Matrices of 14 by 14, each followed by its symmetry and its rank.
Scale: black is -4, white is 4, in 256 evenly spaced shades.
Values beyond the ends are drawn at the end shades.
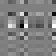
neither, rank one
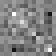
symmetric, rank three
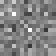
symmetric, rank three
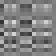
neither, rank one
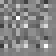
symmetric, rank two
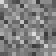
symmetric, rank three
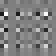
neither, rank one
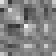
symmetric, rank three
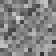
symmetric, full rank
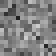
symmetric, full rank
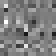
neither, rank three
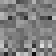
neither, rank three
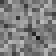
symmetric, full rank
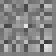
symmetric, rank two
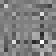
symmetric, rank two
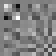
symmetric, rank two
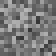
symmetric, full rank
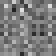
neither, rank three
